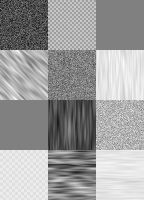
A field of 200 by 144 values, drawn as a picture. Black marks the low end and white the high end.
The table splits into 4 rows of 3 panels. Panel 1,1: low, fine-grained. Panel 1,2: high, checkered. Panel 1,3: middling, flat. Panel 2,1: high, slanting down to the right. Panel 2,2: middling, fine-grained. Panel 2,3: very high, streaked downward, faint in contrast. Panel 3,1: middling, flat. Panel 3,2: low, streaked downward. Panel 3,3: high, fine-grained. Panel 4,1: very high, checkered, faint in contrast. Panel 4,2: middling, streaked across, strong in contrast. Panel 4,3: very high, streaked across, faint in contrast.
